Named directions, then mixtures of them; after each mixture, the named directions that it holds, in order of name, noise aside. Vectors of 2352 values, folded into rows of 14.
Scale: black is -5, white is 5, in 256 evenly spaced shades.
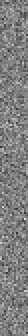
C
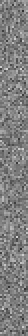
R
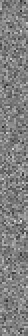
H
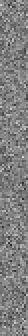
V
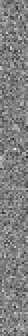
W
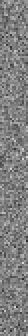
R, W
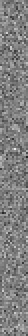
W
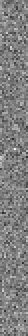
W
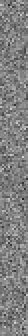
V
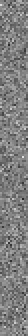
V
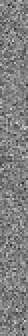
V, W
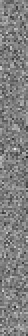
W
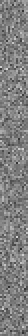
R
